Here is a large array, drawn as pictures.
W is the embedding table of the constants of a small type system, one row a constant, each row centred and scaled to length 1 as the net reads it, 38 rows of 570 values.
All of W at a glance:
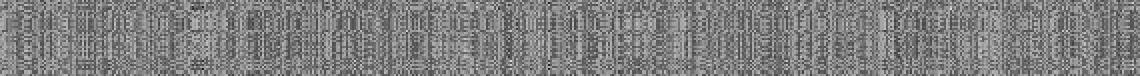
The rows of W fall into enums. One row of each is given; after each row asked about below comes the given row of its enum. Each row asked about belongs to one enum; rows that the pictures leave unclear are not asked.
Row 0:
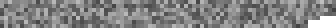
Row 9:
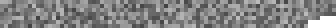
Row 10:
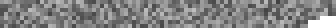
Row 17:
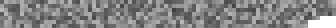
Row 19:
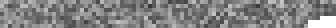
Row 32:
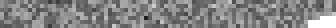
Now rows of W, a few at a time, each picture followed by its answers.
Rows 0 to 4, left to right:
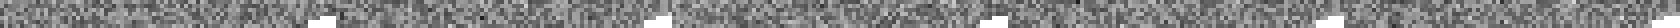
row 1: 32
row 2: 19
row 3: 32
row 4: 32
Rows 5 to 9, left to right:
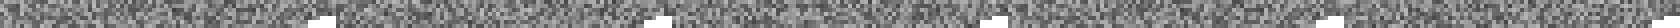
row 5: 17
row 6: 10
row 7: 0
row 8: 17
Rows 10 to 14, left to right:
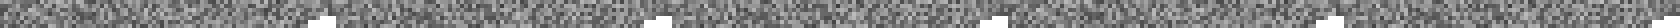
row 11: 9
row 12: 9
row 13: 10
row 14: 9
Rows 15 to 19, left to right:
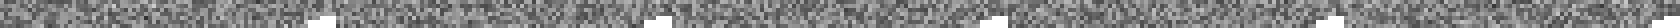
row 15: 32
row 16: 0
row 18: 10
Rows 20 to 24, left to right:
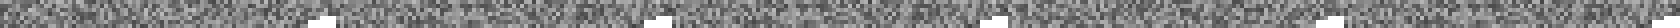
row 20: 10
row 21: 0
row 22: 0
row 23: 17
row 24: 0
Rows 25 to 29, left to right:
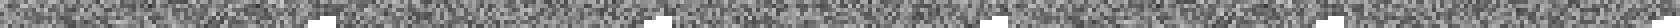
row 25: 19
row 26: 10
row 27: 0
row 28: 19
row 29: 17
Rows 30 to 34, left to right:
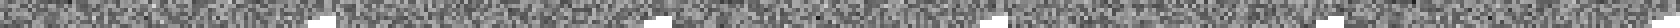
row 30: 32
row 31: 17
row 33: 0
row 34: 32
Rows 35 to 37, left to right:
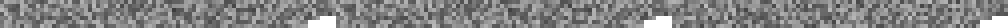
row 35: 17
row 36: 17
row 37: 9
